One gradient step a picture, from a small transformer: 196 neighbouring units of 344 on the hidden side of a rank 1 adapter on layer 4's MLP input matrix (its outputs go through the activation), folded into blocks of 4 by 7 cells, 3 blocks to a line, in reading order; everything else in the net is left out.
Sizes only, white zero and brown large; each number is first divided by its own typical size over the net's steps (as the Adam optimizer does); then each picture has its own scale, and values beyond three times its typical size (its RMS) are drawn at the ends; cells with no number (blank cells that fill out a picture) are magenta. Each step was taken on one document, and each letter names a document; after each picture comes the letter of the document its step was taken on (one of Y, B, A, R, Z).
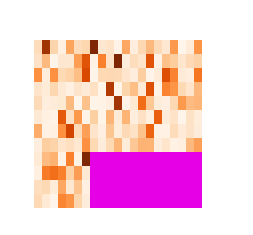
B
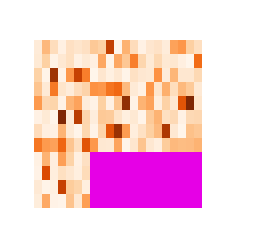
B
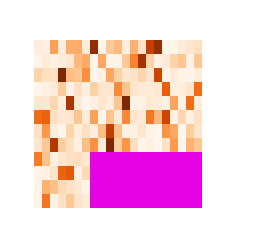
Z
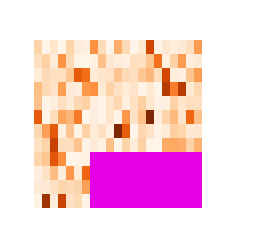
Z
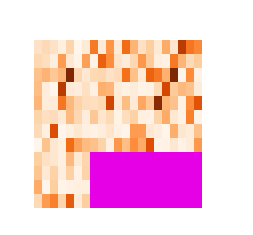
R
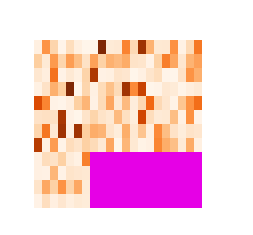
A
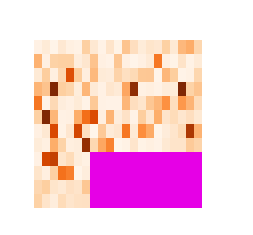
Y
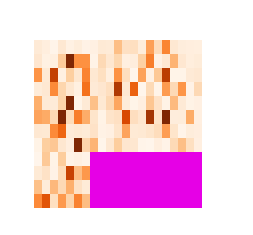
Z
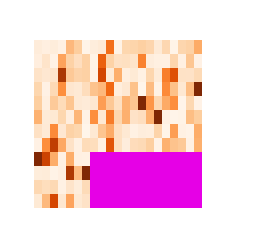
Z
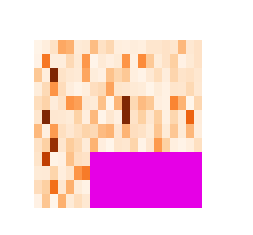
Z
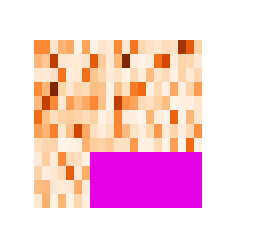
A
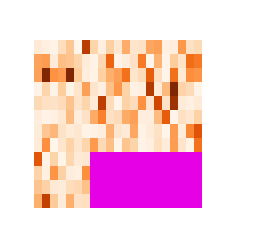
R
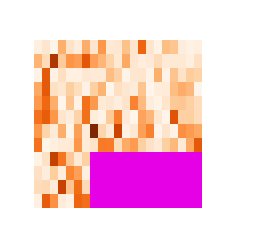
A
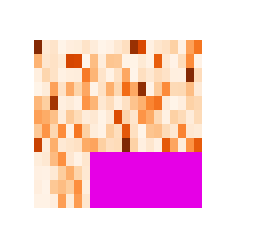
A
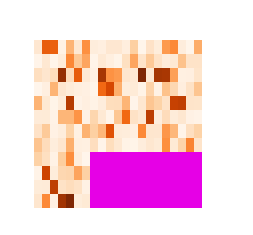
B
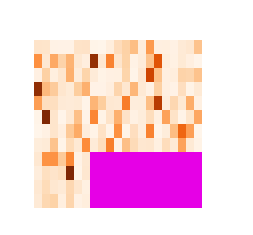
Y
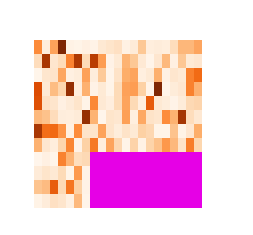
A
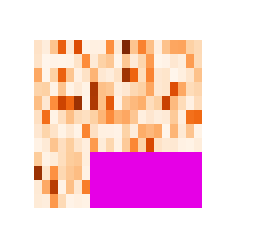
R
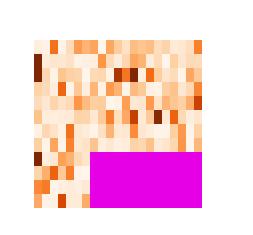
R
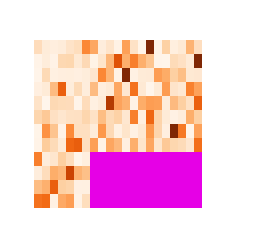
R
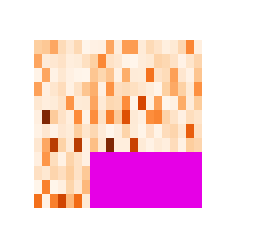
Y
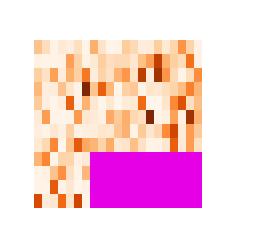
Z
